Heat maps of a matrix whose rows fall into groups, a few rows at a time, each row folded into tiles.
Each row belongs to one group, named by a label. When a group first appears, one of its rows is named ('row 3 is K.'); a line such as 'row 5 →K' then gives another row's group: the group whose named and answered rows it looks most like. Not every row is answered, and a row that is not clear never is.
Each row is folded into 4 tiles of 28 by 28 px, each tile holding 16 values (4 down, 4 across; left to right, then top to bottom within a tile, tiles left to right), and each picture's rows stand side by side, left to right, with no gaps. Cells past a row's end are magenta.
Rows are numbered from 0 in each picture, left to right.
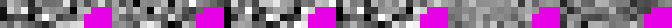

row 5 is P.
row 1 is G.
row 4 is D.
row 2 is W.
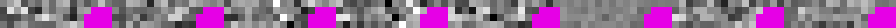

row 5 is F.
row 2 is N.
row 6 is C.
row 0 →W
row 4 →F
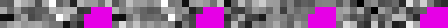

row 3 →G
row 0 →N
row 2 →P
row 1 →N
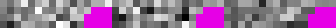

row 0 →D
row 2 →N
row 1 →W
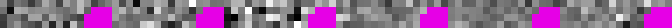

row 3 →C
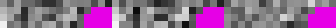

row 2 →N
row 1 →F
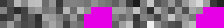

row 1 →G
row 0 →P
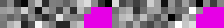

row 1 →C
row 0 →G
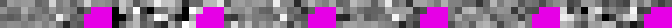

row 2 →N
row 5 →F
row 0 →N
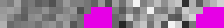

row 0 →F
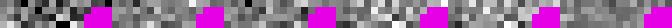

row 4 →D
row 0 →G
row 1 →G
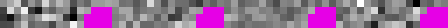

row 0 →W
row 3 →D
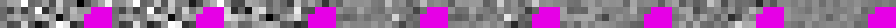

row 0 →D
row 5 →F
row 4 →N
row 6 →C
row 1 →D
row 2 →F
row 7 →F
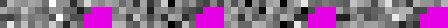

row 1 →G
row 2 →G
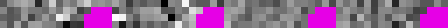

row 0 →N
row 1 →C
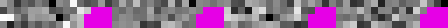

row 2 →F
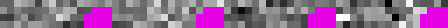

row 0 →N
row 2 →P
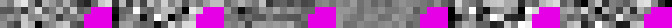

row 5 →G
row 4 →W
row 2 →P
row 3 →F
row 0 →D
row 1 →W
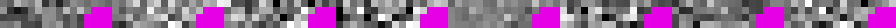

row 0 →P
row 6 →P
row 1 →D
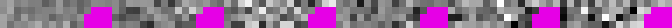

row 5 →W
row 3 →G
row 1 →P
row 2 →D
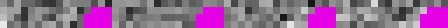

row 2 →C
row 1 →P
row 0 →F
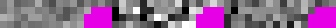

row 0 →C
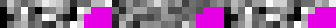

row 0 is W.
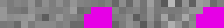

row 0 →F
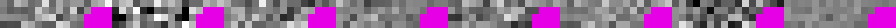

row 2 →C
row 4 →N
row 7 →F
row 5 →D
